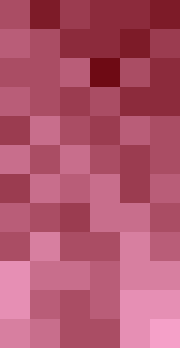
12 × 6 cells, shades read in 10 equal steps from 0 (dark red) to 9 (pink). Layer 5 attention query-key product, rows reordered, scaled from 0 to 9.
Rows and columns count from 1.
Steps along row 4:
down down up down same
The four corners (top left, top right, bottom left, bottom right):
4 1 7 9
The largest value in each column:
8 7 6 6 8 9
